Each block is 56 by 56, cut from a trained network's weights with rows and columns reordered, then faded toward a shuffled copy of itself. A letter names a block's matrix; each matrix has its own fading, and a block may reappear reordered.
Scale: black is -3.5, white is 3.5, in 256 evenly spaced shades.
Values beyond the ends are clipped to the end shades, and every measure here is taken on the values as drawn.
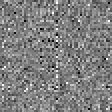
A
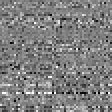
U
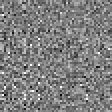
A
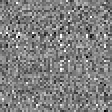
A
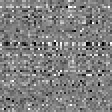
U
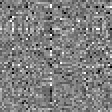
A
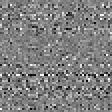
U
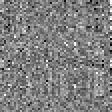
A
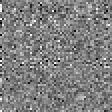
A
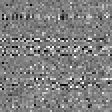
U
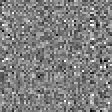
A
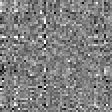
A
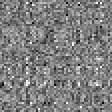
A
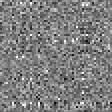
A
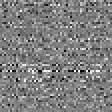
U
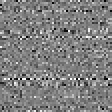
U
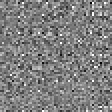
A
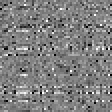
U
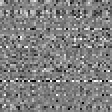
U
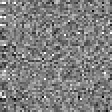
A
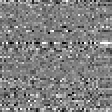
U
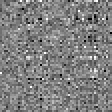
A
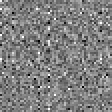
A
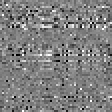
U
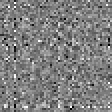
A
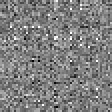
A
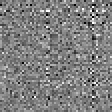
A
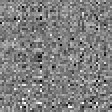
A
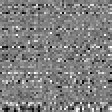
U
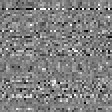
U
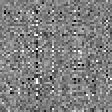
A
